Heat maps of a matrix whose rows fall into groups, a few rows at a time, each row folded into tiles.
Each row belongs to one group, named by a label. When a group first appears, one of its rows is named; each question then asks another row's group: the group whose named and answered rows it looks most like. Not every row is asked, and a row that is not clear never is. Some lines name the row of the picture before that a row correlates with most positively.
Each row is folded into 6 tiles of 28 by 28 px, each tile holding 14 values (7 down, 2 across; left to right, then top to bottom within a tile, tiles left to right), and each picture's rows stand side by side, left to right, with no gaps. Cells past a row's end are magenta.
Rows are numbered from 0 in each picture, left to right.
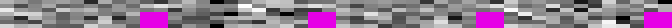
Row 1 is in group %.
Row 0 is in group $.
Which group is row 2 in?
$
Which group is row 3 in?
$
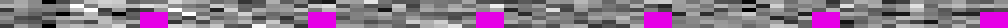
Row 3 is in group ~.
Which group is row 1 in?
$
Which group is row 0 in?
%
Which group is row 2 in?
$
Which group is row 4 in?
$
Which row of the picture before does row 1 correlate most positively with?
3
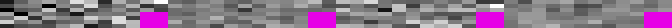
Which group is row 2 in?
$
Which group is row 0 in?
~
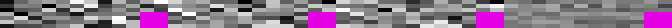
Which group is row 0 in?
~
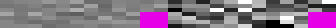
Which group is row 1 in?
~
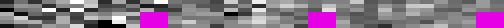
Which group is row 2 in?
%
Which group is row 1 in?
%
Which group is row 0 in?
~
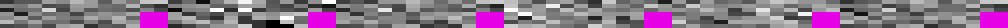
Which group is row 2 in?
~
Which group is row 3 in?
$
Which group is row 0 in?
~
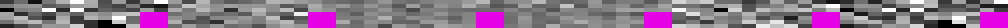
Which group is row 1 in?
%
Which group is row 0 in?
~
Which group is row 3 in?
$
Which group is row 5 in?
~
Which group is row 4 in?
$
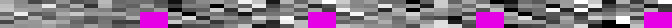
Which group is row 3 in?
~
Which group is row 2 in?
$
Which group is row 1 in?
~
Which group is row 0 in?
$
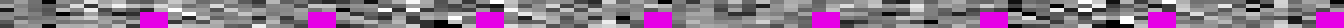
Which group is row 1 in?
$
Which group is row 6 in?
~
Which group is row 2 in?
~
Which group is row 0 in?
%
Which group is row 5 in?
%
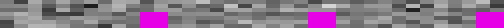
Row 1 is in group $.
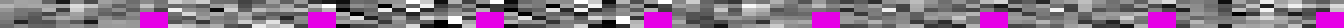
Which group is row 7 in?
%
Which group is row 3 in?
~
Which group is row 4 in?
%
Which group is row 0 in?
%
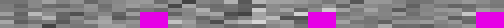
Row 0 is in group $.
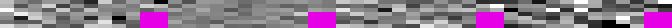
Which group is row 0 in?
$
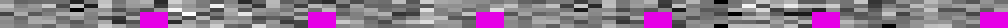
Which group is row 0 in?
$
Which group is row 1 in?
$
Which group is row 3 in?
$
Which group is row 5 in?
%
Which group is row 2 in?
%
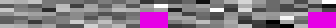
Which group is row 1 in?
~
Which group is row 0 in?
$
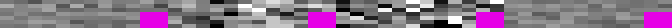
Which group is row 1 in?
%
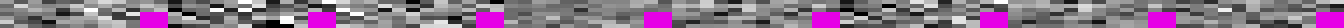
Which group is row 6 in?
%
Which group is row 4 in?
%
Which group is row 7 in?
~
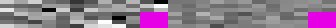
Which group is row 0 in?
$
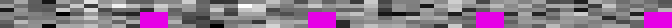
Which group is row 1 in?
%
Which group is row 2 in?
%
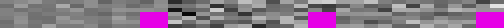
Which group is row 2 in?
$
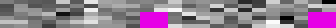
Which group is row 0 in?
%
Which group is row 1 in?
$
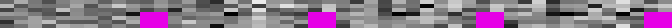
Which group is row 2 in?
%
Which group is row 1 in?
%
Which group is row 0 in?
%
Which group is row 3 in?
%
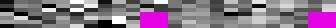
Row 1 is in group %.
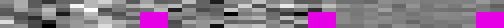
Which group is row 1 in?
%
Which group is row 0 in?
%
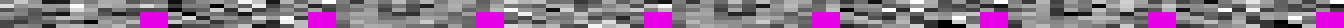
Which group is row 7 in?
~
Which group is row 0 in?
%
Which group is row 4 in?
%
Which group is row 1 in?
~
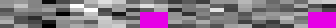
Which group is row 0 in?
%
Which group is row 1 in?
~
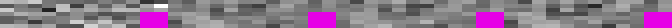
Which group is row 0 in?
$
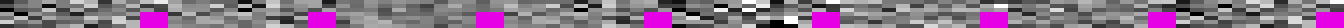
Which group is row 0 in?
~
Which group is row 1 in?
$
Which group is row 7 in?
~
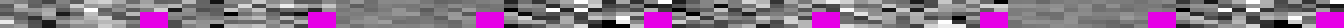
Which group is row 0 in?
%
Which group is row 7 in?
~
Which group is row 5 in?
$
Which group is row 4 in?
~
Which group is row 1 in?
%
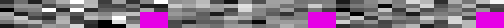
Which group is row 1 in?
%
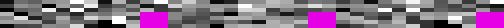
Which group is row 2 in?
~
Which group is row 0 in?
~
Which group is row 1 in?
%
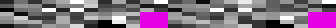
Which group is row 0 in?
~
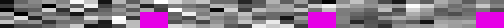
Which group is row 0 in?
~
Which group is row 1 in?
$
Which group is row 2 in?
%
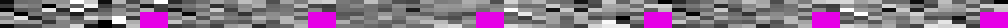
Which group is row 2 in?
$
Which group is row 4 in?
~
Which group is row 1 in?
~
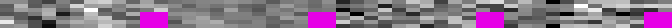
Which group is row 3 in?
%
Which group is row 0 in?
%
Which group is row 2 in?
~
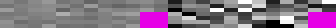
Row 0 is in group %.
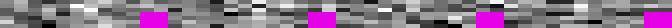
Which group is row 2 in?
~
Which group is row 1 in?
%
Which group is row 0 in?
%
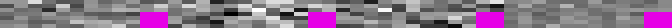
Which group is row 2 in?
~
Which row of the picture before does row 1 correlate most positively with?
0
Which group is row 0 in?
$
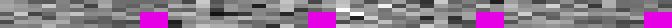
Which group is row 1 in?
%
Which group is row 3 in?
$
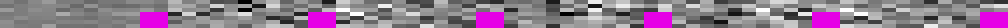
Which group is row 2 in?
$
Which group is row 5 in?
$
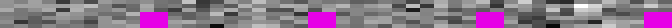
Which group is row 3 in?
%
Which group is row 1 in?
%
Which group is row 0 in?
%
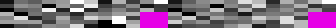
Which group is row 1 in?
~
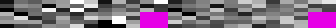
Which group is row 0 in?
~
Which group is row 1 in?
~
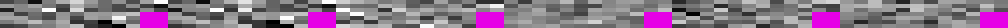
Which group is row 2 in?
$
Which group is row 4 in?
~
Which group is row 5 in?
%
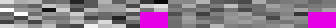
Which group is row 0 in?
$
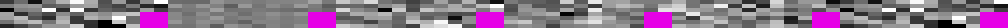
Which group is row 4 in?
$
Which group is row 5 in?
~
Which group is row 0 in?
~
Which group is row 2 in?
$
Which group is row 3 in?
%
